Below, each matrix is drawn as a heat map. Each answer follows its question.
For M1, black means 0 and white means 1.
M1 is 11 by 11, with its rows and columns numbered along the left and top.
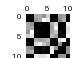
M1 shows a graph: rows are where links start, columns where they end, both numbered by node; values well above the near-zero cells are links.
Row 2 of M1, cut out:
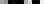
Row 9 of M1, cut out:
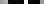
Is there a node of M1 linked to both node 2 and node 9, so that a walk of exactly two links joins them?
yes
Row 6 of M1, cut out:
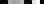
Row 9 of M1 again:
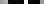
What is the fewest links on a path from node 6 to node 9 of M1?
1
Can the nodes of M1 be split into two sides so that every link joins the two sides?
yes
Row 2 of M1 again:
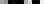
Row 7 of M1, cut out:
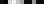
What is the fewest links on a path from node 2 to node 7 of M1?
1
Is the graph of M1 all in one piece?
yes
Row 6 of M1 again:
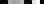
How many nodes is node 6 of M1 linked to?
6
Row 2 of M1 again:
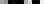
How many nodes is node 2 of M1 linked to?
5
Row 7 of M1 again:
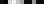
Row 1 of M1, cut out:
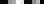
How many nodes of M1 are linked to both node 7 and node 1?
5
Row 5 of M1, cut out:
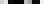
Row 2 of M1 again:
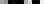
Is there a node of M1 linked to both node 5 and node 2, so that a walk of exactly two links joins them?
yes
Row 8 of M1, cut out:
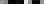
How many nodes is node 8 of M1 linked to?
5
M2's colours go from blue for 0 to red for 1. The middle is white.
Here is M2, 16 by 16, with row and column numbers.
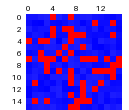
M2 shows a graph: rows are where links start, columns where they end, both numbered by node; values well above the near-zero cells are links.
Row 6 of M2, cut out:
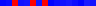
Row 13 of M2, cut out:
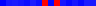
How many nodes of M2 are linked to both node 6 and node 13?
1
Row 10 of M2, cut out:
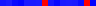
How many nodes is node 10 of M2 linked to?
2
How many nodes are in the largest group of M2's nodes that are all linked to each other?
3
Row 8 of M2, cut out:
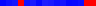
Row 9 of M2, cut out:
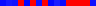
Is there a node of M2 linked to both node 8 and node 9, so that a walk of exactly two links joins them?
yes
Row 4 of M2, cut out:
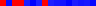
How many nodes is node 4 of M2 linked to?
4
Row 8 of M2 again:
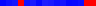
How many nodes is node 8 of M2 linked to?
3
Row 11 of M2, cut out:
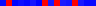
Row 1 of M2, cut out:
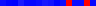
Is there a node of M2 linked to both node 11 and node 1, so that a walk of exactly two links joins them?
no
